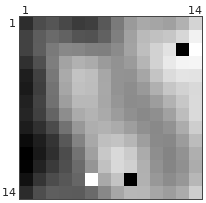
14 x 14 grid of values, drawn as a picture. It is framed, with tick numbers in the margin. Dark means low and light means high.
The field climbs toward the right. The bottom left is the ninth with the lowest average. Three lone cells stand out: one far higher and two far lower than their neighbours. The centre is the smoothest part.
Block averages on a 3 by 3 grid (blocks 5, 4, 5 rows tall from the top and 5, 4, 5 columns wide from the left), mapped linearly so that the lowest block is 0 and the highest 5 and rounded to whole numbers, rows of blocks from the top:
135 / 144 / 044
